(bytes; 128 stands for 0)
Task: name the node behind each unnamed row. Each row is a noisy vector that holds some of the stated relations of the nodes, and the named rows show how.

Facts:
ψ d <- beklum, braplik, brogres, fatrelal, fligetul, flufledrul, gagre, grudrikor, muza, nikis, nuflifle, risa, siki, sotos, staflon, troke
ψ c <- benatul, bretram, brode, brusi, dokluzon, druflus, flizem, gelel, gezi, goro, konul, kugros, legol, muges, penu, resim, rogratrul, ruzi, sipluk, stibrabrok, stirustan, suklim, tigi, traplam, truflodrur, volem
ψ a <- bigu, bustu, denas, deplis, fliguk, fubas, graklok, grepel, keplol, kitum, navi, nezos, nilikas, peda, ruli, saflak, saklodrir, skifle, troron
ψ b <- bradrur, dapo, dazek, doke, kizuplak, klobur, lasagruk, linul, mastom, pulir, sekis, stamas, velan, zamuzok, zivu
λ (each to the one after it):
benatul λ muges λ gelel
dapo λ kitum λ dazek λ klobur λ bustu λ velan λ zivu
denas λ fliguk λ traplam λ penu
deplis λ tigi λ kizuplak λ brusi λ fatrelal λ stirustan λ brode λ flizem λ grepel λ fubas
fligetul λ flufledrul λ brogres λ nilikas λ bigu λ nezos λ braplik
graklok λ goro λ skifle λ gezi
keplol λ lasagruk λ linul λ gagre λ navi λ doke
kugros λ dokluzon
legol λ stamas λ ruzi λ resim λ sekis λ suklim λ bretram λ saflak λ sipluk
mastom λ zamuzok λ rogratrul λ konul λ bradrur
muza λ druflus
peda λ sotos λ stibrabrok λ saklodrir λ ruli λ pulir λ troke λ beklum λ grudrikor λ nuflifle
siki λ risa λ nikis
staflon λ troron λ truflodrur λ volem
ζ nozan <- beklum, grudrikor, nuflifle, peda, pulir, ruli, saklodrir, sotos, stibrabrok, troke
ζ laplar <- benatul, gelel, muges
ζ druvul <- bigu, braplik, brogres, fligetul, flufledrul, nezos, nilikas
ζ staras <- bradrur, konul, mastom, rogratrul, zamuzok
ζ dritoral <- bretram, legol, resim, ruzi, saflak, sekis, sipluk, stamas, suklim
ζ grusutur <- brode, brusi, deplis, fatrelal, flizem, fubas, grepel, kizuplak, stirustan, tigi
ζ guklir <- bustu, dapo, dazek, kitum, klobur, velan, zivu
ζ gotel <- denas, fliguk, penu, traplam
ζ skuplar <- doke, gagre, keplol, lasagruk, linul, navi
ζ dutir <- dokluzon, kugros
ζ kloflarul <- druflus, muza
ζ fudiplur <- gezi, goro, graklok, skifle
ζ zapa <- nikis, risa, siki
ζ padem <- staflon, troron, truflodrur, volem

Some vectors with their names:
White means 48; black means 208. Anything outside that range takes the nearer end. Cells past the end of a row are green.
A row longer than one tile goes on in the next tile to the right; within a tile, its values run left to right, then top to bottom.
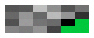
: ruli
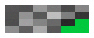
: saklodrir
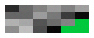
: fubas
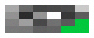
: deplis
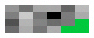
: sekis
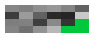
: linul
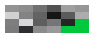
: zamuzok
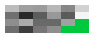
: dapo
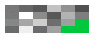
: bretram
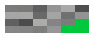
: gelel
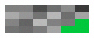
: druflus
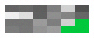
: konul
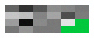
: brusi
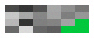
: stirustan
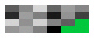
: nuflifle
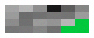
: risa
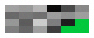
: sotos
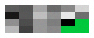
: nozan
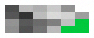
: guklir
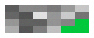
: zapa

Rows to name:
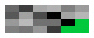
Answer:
pulir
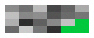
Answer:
fatrelal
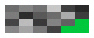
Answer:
nezos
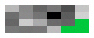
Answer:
stamas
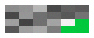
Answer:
gagre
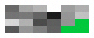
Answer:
zivu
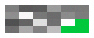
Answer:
resim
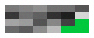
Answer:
lasagruk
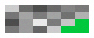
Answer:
legol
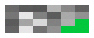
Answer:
suklim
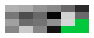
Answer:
braplik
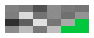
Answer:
ruzi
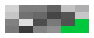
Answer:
mastom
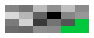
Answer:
bradrur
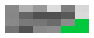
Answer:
dazek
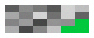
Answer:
staras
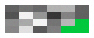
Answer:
sipluk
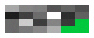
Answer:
keplol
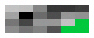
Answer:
flufledrul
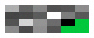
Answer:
peda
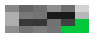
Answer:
kizuplak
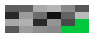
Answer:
doke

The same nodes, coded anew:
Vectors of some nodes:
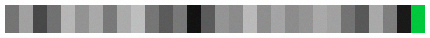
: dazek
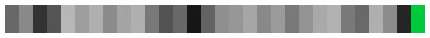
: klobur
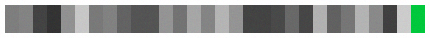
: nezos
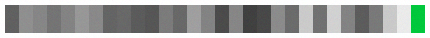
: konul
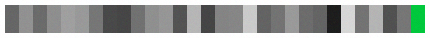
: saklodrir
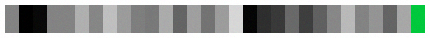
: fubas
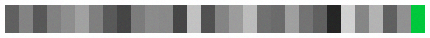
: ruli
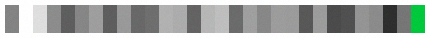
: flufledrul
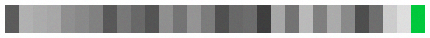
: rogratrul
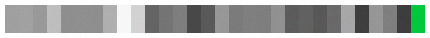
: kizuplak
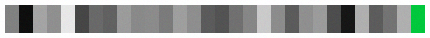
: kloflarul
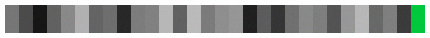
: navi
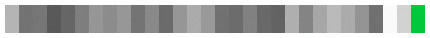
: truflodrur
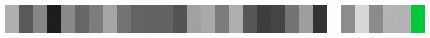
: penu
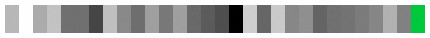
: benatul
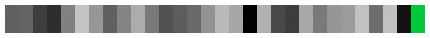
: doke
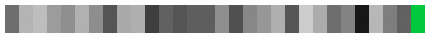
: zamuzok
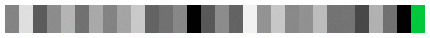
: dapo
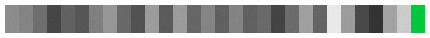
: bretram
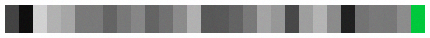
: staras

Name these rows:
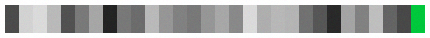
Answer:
sotos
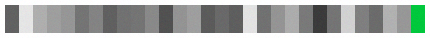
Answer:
stibrabrok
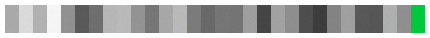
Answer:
tigi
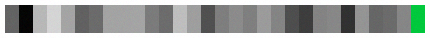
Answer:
grusutur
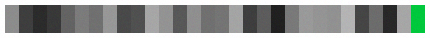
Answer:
saflak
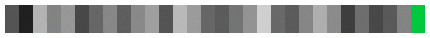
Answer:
dritoral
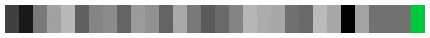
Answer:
guklir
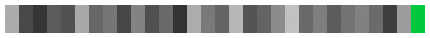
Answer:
skifle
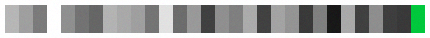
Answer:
deplis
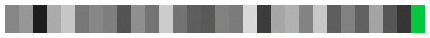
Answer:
kitum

